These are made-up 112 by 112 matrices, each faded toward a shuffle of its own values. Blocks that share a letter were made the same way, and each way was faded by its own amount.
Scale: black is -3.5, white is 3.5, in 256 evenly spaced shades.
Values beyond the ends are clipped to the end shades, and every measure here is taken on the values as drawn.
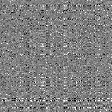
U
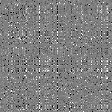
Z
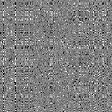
Z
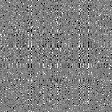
Z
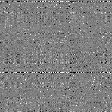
U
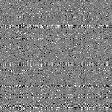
U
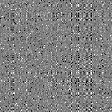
Z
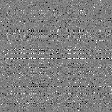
U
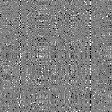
Z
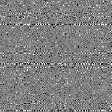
U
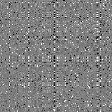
Z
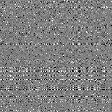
U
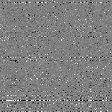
U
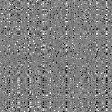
Z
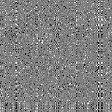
Z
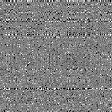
U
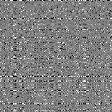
U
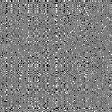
Z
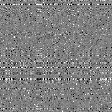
U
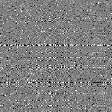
U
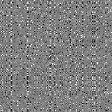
Z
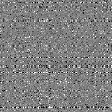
U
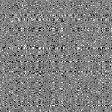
U
